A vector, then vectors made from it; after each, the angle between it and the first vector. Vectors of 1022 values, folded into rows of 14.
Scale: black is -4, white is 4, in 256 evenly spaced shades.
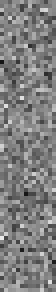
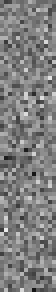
orthogonal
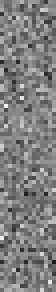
nearly parallel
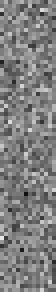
nearly parallel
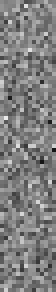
orthogonal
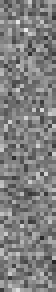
partly aligned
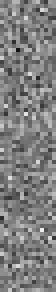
partly aligned
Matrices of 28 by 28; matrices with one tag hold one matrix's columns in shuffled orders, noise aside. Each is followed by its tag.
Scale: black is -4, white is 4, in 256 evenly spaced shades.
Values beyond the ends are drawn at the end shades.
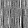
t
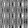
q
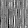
t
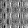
q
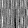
t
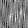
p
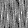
p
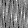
p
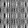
q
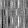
t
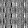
q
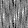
p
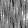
p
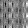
q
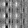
q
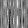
t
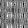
q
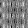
q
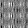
q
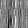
t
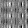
q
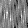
p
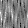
p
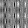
q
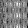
q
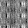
q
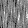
p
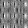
q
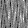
p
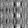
q
